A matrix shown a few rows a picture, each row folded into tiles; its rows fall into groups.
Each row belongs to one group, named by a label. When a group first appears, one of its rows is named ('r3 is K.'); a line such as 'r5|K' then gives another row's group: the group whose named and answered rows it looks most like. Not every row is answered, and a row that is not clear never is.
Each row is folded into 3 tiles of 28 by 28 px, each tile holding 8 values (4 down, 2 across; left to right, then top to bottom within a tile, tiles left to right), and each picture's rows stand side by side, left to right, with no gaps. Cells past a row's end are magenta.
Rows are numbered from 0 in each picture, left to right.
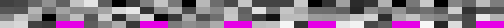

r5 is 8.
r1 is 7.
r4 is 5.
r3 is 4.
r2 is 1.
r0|5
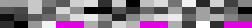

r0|1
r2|4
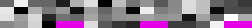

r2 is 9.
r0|4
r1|8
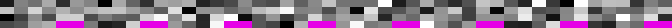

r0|1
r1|1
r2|7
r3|1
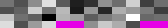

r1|4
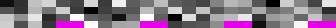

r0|5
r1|8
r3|1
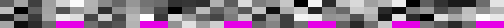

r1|7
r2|5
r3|7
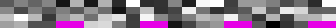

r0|5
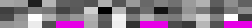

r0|4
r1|4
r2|9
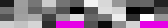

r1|9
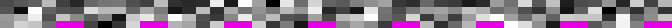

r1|1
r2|5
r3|8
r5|1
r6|4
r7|4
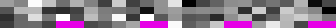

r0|9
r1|9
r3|4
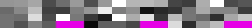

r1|9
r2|5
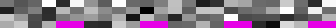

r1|9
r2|7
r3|1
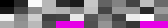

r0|5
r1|7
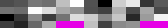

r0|1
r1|5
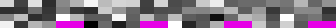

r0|8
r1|9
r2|5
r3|4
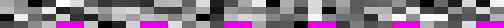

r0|7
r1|1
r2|8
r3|8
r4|7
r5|5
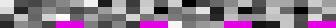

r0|7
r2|8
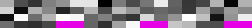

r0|7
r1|1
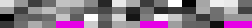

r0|7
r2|8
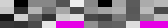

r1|1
